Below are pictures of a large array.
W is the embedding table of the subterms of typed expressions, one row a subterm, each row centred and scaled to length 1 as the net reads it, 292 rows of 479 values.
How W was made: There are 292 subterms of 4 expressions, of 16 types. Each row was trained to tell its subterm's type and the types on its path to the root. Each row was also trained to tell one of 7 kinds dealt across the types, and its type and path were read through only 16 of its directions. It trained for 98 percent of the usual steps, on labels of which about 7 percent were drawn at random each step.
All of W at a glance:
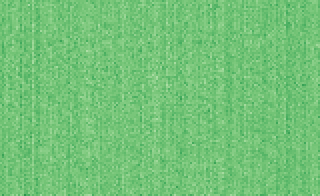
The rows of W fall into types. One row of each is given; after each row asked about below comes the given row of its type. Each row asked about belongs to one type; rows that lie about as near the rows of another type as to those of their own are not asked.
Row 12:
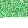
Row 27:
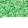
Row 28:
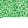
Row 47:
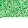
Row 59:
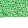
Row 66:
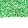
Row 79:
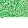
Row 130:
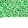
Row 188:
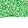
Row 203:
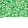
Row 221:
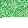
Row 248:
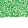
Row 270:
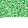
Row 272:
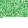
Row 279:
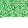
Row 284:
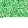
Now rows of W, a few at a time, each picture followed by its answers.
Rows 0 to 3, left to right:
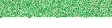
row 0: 270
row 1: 272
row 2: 130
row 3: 28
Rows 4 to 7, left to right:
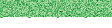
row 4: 270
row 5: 66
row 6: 27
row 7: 284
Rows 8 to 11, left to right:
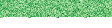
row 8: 279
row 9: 284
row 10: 66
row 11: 59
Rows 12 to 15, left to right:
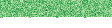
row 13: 79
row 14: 28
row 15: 272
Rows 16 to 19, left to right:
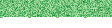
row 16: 47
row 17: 12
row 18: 27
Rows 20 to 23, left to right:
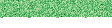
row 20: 284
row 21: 272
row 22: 79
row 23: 27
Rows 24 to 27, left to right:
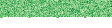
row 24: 79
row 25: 272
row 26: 284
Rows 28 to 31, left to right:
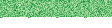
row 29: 47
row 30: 47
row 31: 12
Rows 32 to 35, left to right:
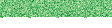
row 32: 284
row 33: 221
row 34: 79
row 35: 279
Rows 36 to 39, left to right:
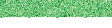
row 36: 248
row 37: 248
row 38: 130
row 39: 12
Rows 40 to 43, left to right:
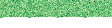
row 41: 248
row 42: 188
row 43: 221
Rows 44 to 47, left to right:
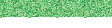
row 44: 248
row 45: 66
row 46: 203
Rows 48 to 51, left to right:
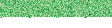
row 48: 270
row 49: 272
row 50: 12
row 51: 47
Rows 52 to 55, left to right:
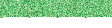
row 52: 27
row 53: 59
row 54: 272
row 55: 79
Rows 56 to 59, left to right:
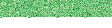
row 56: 221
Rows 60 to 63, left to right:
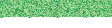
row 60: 284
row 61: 27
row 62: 203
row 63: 188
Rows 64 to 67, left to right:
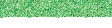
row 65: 130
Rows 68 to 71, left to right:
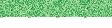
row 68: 270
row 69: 279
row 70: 130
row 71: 28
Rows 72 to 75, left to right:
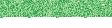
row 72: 27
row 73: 248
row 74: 130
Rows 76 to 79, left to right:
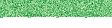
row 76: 12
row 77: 279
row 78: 59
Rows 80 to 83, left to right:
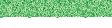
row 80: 130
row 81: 279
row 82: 203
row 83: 130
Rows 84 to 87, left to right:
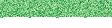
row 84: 284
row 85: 27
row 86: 270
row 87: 221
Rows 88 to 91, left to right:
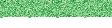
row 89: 284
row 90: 248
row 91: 221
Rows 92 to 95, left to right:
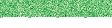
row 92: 28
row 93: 59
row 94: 59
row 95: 28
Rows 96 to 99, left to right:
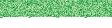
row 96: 47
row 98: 27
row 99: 188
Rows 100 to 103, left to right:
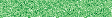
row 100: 221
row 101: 221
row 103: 284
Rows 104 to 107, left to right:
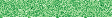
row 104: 248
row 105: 279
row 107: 221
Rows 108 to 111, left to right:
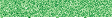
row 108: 59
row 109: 12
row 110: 47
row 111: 47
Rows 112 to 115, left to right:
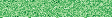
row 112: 47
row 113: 66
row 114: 270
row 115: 66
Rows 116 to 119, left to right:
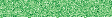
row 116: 248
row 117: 272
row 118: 272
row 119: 272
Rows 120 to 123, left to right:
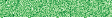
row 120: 79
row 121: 47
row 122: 59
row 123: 28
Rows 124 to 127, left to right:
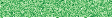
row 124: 79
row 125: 59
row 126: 47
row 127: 27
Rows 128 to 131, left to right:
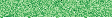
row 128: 12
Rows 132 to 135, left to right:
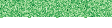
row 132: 270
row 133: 28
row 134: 272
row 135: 27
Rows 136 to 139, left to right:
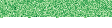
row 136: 12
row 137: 47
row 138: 279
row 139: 248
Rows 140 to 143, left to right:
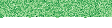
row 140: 272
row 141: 66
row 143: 47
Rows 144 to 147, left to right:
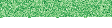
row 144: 221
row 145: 221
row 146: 221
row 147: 279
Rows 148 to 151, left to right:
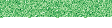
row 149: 66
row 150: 284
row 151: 47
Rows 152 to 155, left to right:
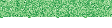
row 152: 221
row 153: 47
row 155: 28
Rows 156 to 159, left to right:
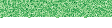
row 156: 12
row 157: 66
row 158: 66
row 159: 59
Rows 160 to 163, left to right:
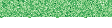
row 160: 130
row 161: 188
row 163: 284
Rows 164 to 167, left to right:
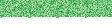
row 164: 272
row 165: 27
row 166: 270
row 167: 130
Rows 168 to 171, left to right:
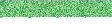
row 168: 130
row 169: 12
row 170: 27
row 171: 272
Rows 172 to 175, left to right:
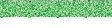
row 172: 130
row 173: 188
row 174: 188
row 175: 12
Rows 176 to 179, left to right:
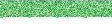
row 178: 28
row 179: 66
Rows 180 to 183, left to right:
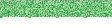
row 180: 28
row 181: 28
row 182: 279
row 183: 279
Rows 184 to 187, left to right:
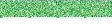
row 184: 221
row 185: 28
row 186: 284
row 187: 248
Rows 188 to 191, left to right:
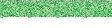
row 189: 248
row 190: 66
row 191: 188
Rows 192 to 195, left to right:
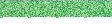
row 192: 47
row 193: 203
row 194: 221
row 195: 59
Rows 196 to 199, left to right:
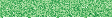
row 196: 79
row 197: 27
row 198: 188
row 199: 79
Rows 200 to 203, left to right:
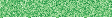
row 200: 79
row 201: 79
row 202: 59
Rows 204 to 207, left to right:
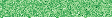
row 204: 284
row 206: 47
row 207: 28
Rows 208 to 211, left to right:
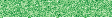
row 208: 59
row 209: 248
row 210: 284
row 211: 248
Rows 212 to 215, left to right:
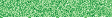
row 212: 279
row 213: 27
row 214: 27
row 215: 59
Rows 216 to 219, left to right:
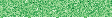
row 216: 188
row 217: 79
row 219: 12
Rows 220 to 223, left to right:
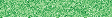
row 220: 47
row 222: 66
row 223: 270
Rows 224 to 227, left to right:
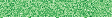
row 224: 66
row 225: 66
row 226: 66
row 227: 272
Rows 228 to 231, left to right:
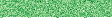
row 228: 66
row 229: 279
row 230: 12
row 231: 59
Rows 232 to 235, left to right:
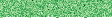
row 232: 279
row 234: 272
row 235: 66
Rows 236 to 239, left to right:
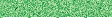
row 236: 279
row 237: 28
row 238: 188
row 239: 12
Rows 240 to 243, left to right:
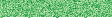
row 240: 130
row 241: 248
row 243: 284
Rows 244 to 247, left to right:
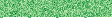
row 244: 12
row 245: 284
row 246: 248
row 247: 130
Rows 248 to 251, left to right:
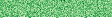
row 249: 284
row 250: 248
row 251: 188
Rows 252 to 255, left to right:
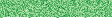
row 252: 284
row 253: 270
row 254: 270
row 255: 270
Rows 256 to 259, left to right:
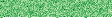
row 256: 66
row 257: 203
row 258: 221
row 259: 284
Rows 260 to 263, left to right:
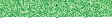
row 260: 270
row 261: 270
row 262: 66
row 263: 203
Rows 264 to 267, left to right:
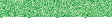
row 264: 27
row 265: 279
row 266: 248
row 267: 59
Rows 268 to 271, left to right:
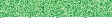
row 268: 47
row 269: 12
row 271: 27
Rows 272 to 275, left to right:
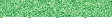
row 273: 47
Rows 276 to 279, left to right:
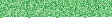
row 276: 248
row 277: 248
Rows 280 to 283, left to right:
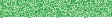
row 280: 188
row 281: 66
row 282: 270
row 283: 12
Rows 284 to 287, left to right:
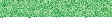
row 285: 248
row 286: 270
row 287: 188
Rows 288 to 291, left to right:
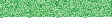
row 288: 79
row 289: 284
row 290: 188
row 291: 279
